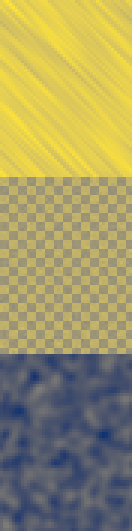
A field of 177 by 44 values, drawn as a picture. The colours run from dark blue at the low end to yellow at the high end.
The table splits into 3 rows of 1 panel. Panel 1,1: very high, slanting down to the right, faint in contrast. Panel 2,1: high, checkered. Panel 3,1: low, blotchy.
